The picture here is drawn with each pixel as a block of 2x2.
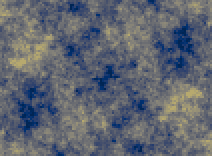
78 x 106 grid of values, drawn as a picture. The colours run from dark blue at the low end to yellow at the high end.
Average level on the scale: 40%. Symmetry: a half turn. Grain: blotchy. Slope: none. Odd rows or columns: none.
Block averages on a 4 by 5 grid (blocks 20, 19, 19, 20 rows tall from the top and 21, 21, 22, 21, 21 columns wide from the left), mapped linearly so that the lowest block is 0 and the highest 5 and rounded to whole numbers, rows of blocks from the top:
42232
52120
02125
23224
